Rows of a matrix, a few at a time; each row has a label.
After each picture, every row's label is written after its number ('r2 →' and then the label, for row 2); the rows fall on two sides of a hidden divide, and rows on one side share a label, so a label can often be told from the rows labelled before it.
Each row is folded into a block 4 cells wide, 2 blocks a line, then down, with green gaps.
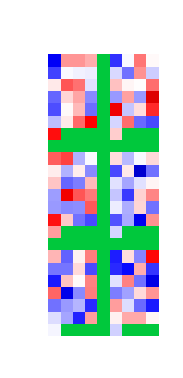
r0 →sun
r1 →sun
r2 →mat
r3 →sun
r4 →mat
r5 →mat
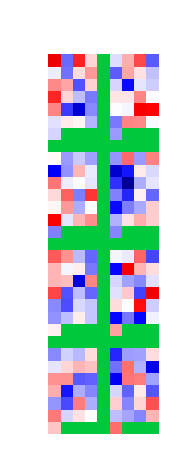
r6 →mat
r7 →sun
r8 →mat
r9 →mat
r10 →mat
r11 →sun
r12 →mat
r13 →sun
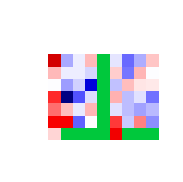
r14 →mat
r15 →mat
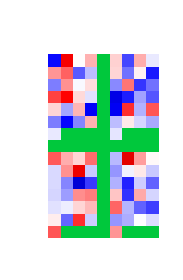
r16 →sun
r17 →mat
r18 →mat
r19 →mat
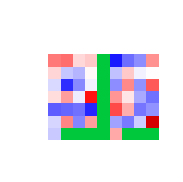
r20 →mat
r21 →sun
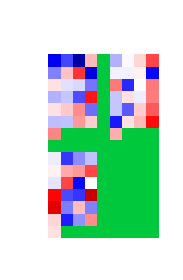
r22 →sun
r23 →sun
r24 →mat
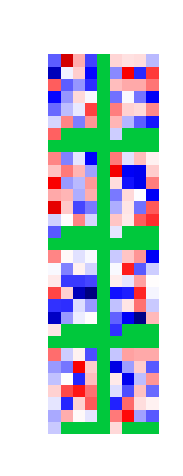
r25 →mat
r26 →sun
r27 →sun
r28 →mat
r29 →mat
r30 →sun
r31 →mat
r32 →mat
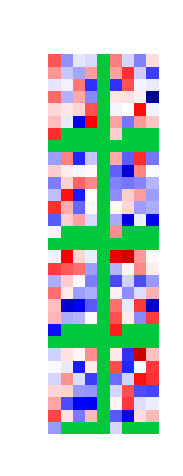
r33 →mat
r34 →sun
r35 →sun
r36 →mat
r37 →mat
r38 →mat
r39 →mat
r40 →sun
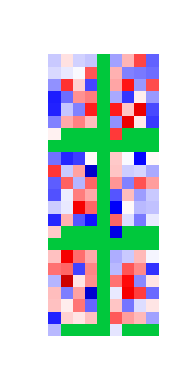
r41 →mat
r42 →sun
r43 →sun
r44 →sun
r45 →sun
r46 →sun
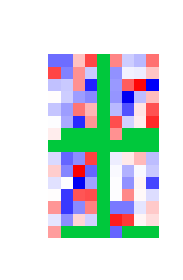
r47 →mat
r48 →mat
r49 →mat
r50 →mat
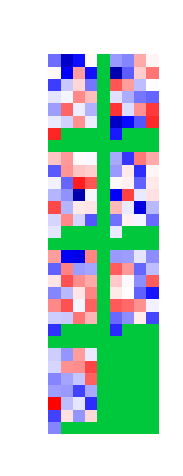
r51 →mat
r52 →sun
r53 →sun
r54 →sun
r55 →sun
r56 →sun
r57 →sun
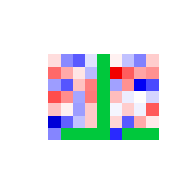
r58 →sun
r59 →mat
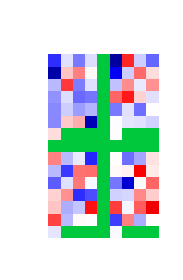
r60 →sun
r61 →sun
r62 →mat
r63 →sun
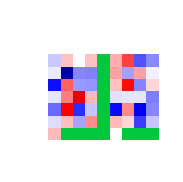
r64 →mat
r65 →mat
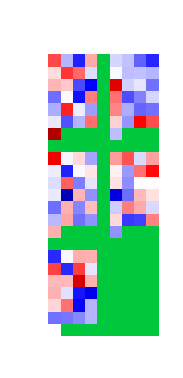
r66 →mat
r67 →mat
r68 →mat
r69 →mat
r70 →sun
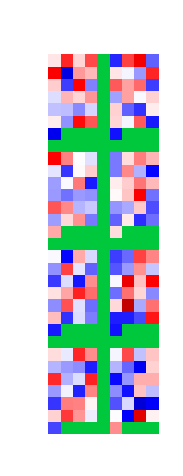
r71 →mat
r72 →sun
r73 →mat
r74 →sun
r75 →sun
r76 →sun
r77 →sun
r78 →mat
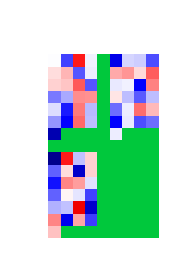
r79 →sun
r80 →sun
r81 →sun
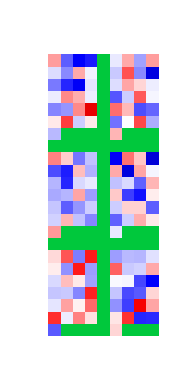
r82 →mat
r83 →sun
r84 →mat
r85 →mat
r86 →mat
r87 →mat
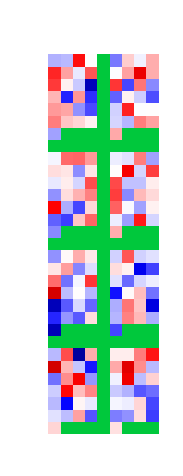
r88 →mat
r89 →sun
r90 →sun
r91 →sun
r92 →sun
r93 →sun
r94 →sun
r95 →sun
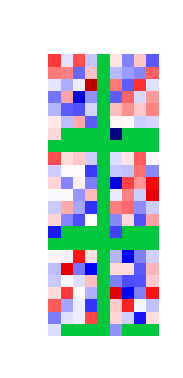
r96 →sun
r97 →sun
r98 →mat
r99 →sun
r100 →sun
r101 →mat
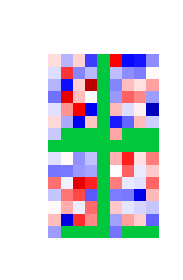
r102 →sun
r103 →sun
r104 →sun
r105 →sun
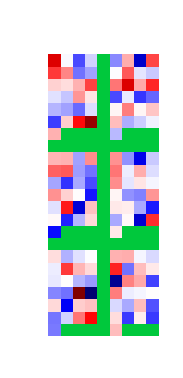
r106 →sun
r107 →sun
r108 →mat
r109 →mat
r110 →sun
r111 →mat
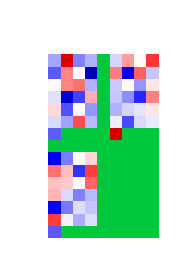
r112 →sun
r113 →mat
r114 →sun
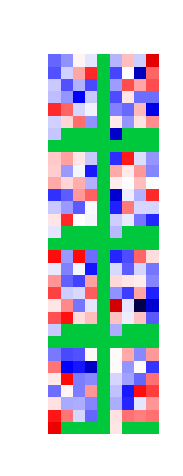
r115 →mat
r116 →sun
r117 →mat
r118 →sun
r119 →mat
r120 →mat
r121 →mat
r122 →mat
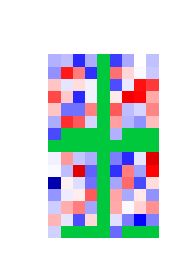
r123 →sun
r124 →sun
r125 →mat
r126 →sun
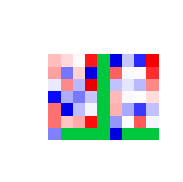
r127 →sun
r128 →sun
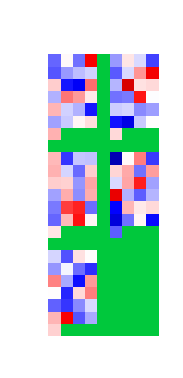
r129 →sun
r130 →sun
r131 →sun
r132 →sun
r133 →mat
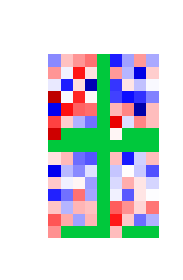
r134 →mat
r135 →mat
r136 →mat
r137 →mat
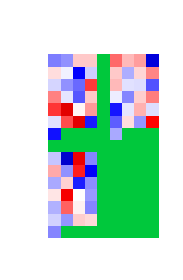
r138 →sun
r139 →mat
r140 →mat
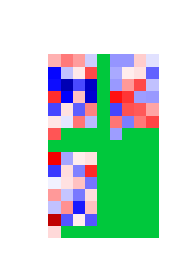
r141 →mat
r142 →sun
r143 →mat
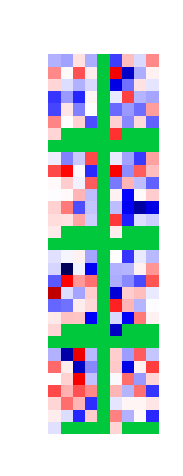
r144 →mat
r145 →mat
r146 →sun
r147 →mat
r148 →mat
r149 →sun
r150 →sun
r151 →mat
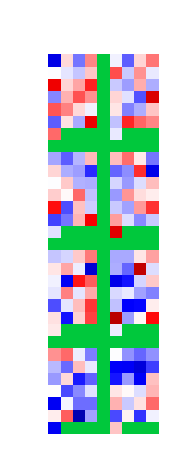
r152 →sun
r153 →mat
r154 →sun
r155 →mat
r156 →sun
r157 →mat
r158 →mat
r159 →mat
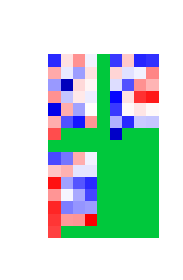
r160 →mat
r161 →sun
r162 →mat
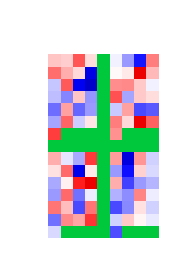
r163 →mat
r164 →mat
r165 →sun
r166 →mat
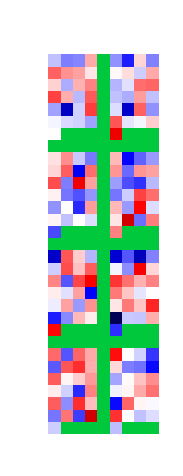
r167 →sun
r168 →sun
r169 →sun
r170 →mat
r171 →sun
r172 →sun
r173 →sun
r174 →mat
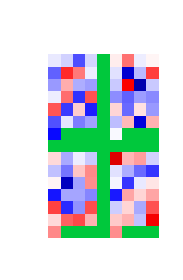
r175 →sun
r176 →mat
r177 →mat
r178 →mat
